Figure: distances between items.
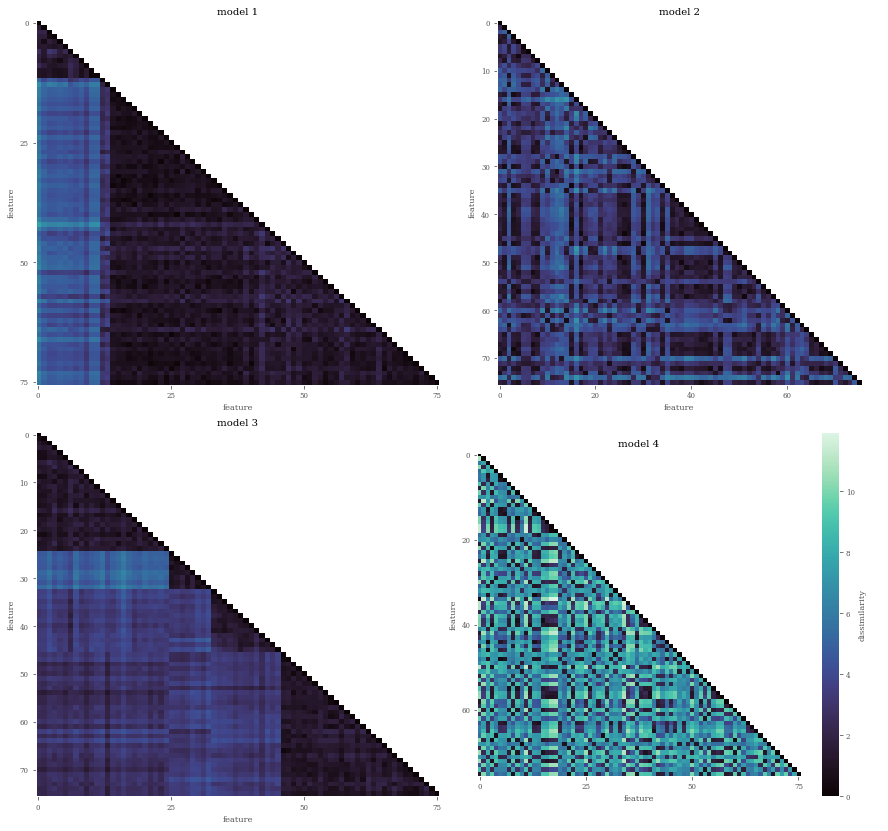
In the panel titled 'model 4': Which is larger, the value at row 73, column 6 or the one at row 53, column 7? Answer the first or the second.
the first
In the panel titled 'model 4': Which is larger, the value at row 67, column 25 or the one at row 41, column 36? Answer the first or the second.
the first
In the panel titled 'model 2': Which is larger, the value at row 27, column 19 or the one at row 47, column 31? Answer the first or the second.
the second
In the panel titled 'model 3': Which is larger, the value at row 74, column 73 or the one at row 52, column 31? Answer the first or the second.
the second
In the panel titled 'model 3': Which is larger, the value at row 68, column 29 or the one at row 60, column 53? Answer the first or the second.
the first
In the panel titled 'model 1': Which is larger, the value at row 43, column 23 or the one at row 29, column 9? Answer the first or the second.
the second
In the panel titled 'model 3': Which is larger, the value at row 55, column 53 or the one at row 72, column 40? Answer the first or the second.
the second
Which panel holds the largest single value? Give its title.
model 4
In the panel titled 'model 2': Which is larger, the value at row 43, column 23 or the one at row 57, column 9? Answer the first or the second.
the second
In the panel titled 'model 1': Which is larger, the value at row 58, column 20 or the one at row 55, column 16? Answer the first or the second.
the first
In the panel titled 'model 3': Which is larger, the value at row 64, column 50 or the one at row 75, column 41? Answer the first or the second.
the second
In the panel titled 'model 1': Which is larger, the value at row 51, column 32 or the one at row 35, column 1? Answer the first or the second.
the second
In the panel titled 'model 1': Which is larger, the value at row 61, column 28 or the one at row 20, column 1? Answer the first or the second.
the second
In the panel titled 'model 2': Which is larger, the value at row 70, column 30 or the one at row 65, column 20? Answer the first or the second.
the first
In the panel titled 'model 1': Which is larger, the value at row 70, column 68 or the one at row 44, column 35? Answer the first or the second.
the second
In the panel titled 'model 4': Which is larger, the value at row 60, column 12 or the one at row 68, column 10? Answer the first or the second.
the first
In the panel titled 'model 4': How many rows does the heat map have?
76
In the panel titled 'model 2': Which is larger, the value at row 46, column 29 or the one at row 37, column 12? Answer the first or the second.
the second
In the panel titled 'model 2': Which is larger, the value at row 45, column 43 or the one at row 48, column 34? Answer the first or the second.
the second
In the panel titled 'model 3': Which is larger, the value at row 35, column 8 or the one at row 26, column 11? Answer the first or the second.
the second
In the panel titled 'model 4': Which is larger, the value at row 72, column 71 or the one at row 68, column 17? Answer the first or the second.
the first
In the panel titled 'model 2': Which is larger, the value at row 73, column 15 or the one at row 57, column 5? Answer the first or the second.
the second
